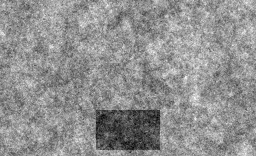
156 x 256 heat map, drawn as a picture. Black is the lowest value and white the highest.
Odd patch: lower, in the bottom middle. Grain: blotchy. Stripes: none. Ninth with the lowest average: bottom middle.
